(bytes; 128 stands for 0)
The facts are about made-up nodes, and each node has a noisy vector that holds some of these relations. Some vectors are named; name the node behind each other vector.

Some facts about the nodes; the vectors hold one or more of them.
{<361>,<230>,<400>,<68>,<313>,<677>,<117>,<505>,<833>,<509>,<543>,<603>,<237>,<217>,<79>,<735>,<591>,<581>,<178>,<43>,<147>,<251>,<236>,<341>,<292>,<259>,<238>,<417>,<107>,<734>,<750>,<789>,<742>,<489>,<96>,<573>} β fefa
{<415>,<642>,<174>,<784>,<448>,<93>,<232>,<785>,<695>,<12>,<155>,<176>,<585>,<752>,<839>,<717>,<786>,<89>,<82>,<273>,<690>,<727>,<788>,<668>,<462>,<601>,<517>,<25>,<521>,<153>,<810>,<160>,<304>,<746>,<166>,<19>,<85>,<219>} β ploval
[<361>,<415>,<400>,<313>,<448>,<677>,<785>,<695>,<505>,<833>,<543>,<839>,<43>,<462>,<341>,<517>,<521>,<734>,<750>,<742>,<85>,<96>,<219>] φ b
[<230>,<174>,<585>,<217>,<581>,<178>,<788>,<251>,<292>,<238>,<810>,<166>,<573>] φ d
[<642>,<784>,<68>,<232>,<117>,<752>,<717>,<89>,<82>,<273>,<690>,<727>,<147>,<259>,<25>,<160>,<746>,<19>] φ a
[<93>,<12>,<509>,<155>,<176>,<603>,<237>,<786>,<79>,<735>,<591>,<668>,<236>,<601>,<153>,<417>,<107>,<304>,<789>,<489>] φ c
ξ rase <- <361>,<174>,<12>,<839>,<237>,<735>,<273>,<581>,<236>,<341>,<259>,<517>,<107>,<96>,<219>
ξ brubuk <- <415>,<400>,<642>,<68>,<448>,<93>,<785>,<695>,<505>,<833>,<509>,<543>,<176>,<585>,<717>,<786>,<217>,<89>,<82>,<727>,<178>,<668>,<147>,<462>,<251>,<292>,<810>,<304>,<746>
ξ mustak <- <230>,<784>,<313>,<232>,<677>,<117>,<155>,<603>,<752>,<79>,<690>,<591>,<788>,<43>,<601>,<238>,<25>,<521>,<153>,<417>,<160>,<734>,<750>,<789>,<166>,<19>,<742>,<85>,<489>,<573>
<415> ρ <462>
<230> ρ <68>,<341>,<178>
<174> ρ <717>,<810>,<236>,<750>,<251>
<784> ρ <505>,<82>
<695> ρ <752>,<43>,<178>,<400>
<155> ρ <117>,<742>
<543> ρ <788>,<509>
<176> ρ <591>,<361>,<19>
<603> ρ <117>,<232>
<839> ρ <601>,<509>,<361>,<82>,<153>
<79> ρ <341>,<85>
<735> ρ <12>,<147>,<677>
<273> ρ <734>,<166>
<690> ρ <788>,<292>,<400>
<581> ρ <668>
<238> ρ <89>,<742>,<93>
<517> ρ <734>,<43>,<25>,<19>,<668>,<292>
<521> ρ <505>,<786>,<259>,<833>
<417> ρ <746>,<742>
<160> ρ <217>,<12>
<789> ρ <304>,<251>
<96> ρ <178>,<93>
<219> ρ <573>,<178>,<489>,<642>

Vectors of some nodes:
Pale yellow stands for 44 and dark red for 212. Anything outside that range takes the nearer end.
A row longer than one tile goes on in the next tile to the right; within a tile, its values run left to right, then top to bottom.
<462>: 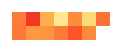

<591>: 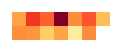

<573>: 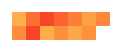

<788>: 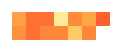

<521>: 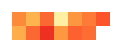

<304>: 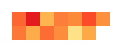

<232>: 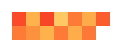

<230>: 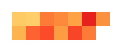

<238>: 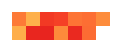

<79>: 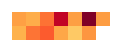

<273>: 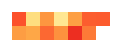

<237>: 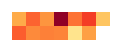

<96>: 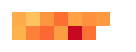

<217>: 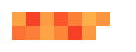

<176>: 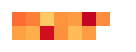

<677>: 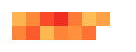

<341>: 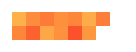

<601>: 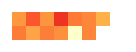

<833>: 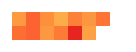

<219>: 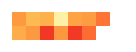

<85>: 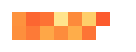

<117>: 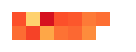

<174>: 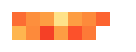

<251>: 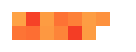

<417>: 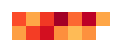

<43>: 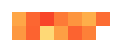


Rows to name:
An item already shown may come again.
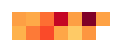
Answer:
<79>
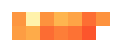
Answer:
<690>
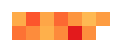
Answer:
<400>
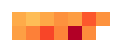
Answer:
<543>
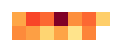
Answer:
<489>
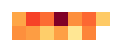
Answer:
<489>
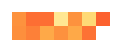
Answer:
<85>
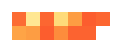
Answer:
<784>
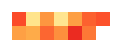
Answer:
<273>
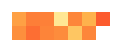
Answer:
<788>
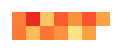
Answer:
<668>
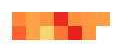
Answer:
<68>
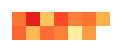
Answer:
<786>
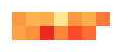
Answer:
<839>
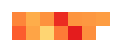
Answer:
<68>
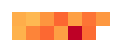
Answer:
<96>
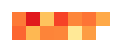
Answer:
<786>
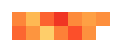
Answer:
<259>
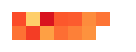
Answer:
<117>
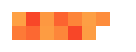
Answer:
<251>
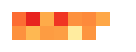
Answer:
<12>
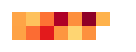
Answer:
<789>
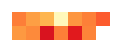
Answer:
<415>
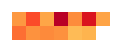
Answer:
<509>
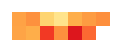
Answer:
<695>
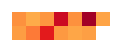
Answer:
<735>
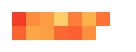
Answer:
<89>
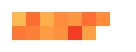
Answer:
<178>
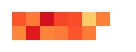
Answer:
<742>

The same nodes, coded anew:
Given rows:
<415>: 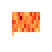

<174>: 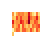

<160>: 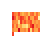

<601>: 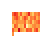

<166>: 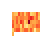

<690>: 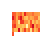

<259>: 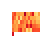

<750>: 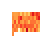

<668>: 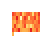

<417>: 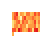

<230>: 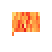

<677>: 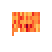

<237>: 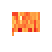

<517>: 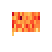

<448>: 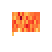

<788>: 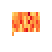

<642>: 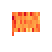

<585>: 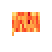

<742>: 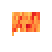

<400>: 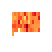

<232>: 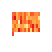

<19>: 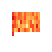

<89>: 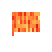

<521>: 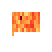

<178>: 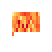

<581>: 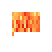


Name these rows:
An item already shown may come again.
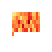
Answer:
<251>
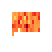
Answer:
<400>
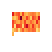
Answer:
<839>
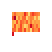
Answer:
<117>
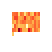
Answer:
<155>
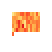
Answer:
<573>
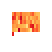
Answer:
<784>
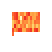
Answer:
<591>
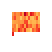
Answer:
<68>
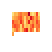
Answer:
<788>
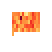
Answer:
<521>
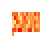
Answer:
<603>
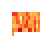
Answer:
<735>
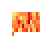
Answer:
<251>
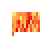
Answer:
<217>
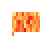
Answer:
<238>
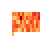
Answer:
<85>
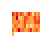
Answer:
<176>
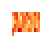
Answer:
<79>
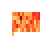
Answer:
<85>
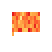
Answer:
<12>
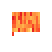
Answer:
<82>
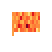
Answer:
<96>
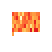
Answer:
<236>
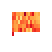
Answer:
<259>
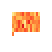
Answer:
<573>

